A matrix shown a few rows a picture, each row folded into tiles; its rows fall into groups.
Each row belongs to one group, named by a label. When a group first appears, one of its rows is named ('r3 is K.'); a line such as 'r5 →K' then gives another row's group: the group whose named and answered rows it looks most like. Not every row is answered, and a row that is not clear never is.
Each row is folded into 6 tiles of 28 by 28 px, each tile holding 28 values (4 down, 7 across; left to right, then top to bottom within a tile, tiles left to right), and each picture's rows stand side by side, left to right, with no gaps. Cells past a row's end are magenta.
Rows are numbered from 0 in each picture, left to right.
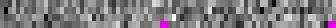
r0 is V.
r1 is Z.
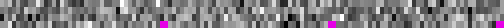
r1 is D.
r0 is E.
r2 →Z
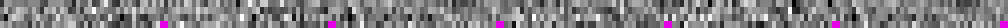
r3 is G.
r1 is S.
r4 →G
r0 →D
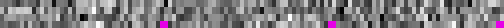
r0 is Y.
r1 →Z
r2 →V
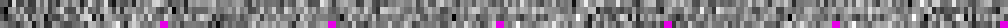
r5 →S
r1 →V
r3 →S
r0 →V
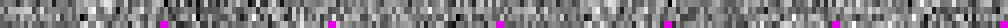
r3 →Y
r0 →Y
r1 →V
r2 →D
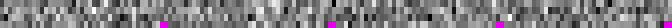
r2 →E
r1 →Y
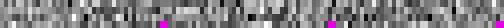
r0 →S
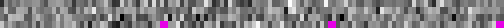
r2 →D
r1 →E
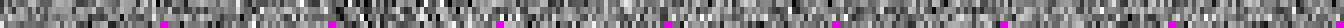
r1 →V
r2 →V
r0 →D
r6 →D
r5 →Z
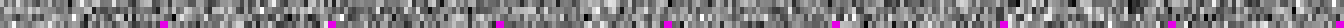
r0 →S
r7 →E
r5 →E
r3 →Y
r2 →Z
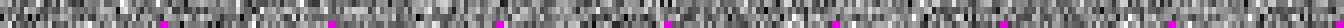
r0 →E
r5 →S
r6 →Z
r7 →S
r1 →V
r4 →Z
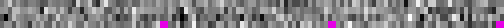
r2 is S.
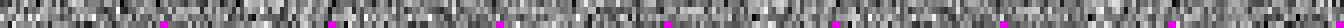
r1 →Y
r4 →Y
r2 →G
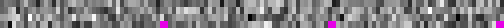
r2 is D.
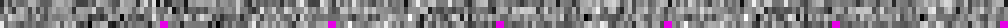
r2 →S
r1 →V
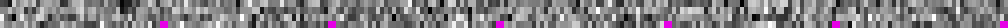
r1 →S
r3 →D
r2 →Z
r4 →Y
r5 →G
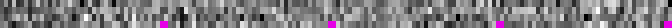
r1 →E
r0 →V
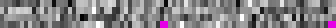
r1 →S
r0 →Y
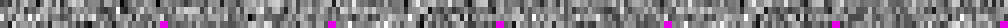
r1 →Y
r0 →G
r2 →S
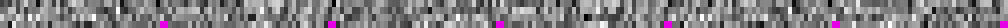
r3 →Y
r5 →S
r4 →G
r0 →G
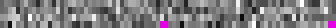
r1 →V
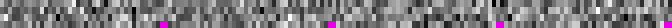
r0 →Z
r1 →Z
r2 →D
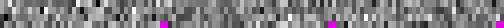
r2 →G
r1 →Z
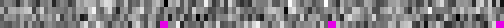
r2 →D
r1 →E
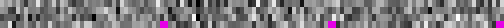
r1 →V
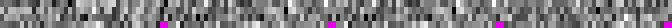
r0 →Y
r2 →E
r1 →E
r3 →Z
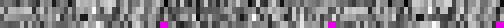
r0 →Y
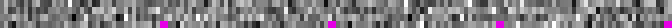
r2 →V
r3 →S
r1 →G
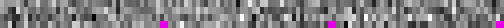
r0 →E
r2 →G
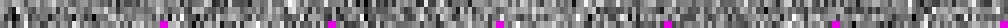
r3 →S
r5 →V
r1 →E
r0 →E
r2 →V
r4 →Z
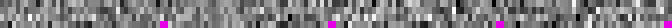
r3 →V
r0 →G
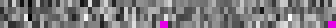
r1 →Z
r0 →V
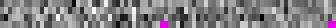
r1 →E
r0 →D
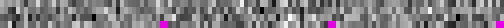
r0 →E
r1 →Z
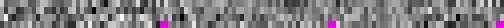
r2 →D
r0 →Z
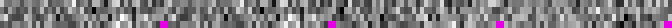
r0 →Z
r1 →Z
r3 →D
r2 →V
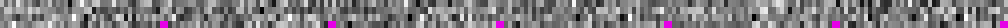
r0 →S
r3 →V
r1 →Z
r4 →Y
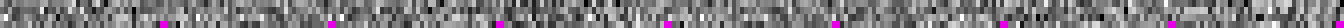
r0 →Z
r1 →G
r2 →Z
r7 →Y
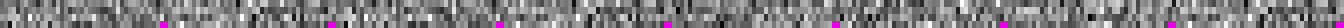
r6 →Y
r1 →S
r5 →E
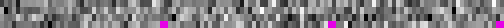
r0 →V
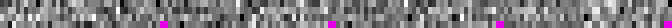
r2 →V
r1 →V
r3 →Y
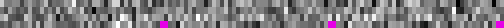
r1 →G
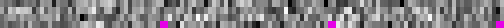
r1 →G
